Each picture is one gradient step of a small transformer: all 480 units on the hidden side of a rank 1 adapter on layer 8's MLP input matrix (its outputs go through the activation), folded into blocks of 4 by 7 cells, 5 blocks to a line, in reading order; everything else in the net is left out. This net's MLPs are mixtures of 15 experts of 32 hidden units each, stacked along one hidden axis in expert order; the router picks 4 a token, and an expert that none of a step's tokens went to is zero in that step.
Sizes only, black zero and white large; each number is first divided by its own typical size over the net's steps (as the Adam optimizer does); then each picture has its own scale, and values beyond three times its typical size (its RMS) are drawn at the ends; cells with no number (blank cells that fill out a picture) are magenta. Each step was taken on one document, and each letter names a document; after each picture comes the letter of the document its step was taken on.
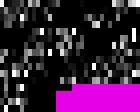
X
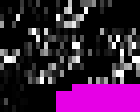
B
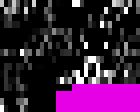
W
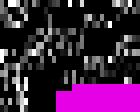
X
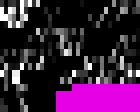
X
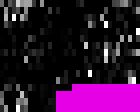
W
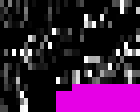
W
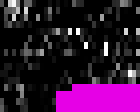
W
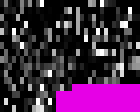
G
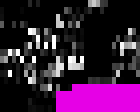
B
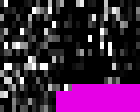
G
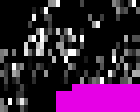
X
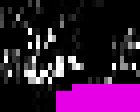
B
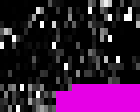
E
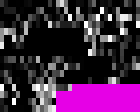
G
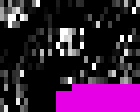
X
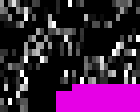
X
